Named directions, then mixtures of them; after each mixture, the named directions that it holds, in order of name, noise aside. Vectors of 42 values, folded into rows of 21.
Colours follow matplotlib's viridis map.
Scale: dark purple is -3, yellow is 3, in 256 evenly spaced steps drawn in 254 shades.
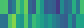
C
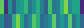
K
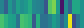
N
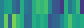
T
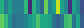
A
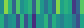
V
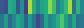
A, C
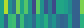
C, V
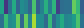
V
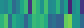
A, T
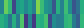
T, V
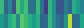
C, K, N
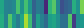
C, N, T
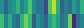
N, T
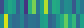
C, K, T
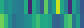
A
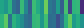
A, T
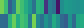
A, C, K
